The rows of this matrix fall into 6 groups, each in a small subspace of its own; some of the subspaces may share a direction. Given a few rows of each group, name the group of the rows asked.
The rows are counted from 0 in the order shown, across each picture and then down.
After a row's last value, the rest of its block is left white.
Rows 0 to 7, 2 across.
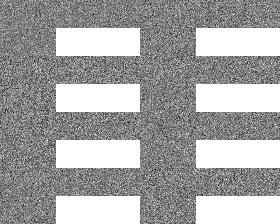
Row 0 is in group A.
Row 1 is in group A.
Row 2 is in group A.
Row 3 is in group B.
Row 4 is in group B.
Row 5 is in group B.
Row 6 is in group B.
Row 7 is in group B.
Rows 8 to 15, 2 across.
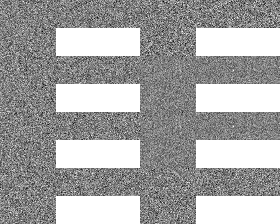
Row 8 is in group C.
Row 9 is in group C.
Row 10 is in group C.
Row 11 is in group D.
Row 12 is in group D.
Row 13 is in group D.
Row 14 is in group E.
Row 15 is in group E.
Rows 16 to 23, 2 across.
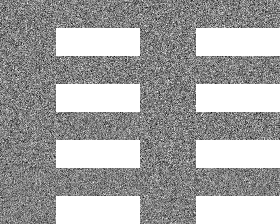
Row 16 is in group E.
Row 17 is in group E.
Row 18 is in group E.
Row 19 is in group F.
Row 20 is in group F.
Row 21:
C
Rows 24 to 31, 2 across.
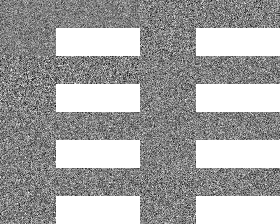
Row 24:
C
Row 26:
F
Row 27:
C
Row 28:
F
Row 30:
F
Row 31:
E
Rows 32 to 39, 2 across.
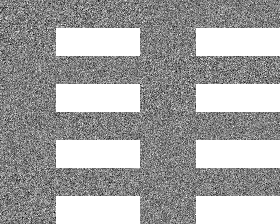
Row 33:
A
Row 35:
D
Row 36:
B
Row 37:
B
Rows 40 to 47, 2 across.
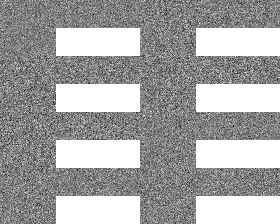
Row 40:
A
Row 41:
C
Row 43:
D
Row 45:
D
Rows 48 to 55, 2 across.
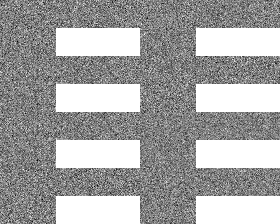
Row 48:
D
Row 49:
E
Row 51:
B
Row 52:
E
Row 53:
C
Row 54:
C
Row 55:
C
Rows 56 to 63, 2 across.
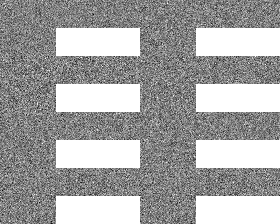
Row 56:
B
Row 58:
E
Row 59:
D
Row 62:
A
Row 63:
A
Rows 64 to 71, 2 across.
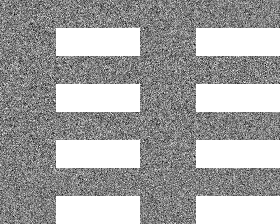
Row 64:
A
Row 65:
F
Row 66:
C
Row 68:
A
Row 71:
B
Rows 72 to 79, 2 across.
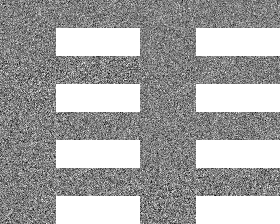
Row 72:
D
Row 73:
B
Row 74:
A
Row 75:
E
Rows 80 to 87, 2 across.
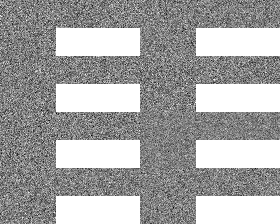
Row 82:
A
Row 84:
B
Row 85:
C
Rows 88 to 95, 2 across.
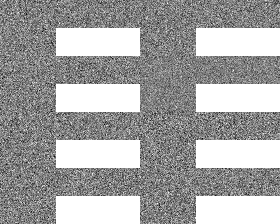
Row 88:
C
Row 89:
E
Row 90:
A
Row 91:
D
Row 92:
C
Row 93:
B
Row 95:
F
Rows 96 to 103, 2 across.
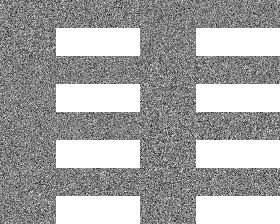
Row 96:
C
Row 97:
B
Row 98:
B
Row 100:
B
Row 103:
D
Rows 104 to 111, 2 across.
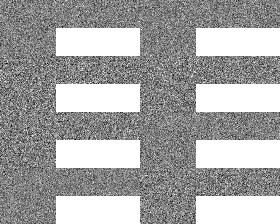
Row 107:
B
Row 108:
F
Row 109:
B
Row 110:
B
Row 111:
E
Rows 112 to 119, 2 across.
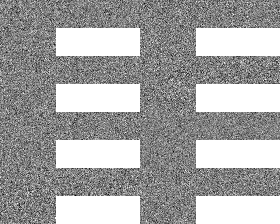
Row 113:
B
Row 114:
E
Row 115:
A
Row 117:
D
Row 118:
F
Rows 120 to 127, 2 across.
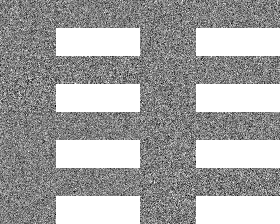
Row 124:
C
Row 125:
F
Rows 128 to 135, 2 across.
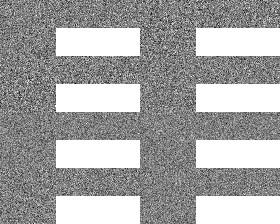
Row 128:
B
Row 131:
C
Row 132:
B
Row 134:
B
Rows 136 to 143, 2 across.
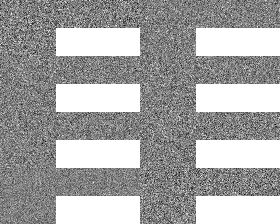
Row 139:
C
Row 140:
C
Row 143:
B
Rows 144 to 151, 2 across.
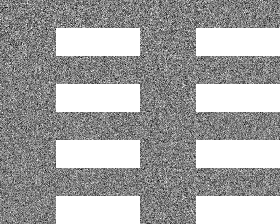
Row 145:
F
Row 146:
E
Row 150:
E
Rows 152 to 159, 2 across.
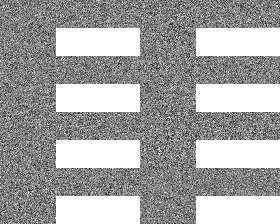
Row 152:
A
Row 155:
F
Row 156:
D
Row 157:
F
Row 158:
F
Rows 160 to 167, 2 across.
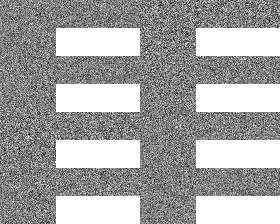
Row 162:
C
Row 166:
A
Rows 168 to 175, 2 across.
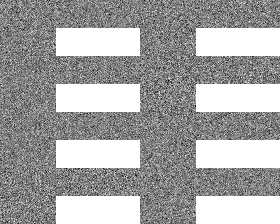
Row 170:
B
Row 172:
E
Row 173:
C
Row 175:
F
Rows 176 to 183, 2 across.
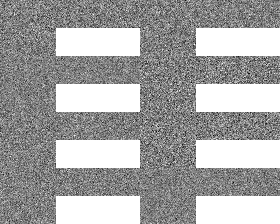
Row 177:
F
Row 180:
E
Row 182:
E
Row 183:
D
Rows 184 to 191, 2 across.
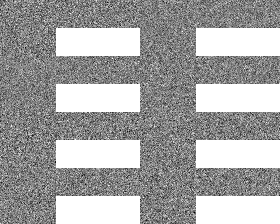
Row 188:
F
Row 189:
A
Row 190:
A
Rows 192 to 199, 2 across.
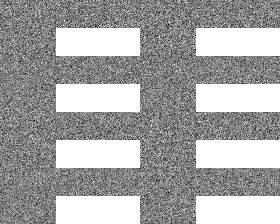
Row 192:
E
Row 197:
F
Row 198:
B
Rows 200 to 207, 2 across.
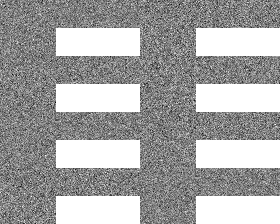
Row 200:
D
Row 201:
B
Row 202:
E
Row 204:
C
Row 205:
B
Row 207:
C
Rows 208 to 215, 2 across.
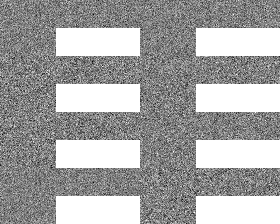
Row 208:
E
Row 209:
D
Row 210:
E
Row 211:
B
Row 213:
D
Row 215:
C
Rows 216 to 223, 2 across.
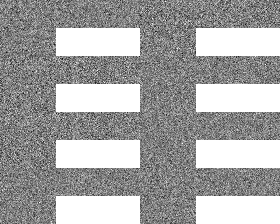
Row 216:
F
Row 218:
B
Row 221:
C
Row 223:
C
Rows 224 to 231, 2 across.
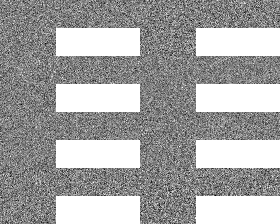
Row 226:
B
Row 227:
C
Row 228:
E
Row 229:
A
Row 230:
A
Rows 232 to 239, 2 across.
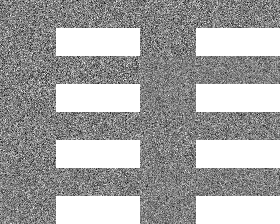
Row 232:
C
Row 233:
B
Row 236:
E
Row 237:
C
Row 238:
D
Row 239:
E
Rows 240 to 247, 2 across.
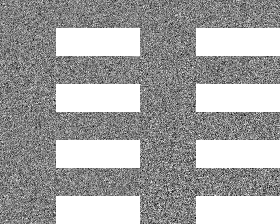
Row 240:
D
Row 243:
E
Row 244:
D
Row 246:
F
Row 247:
F
